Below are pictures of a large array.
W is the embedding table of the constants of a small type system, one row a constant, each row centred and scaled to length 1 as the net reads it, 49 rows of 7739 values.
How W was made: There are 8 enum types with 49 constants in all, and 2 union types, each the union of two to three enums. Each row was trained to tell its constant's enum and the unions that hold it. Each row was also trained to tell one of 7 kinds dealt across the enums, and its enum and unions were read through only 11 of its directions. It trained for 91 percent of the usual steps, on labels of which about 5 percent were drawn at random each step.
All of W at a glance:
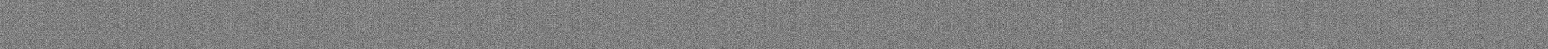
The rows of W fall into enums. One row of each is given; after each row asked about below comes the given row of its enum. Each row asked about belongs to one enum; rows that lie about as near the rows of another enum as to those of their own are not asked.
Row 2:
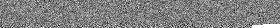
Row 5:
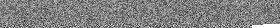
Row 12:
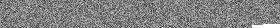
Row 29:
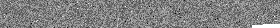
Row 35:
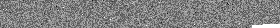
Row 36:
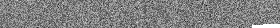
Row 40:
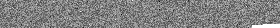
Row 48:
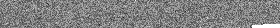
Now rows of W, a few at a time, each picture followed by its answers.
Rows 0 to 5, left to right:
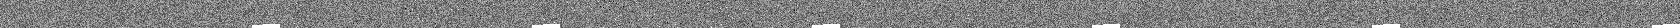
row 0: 35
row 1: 5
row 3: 48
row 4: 36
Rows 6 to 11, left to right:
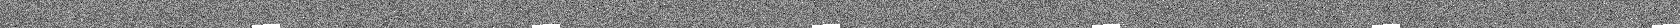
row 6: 48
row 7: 35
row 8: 29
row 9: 48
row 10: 5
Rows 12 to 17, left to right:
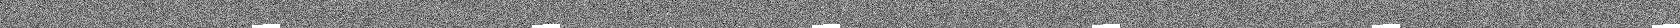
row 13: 29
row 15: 36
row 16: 35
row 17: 36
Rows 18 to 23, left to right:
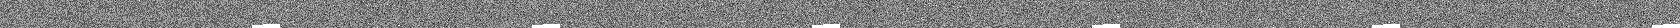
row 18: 29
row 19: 40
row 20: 36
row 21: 29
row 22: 5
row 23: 48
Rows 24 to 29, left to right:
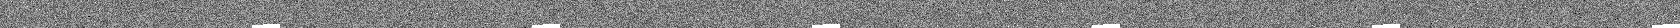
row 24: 2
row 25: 29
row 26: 29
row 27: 48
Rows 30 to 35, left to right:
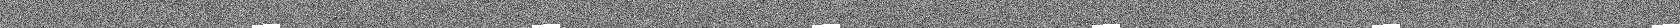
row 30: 5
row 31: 36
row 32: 12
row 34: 5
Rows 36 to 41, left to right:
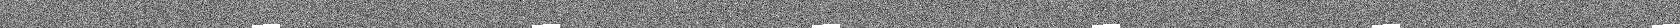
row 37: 12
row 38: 36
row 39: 5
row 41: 35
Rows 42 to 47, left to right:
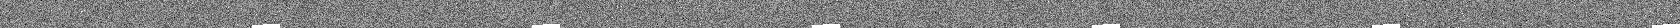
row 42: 40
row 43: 35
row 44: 35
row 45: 40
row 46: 48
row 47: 12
